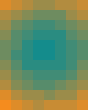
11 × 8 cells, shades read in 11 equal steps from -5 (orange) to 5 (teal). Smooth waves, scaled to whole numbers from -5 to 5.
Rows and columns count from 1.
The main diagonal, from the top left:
-4 -1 2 4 5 4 3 0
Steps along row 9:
up up up same down down down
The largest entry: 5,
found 4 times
